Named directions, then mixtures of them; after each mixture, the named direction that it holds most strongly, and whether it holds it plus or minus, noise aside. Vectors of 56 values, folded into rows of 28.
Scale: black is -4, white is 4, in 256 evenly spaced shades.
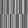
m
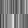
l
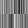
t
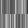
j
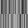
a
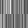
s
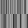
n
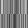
a, minus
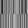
a, plus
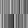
l, minus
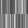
j, plus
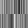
t, plus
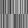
t, minus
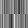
t, plus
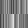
l, plus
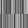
s, minus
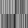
j, minus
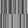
a, plus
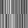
s, plus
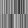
t, plus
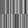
m, plus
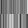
l, plus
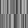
a, minus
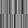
j, minus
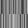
a, plus
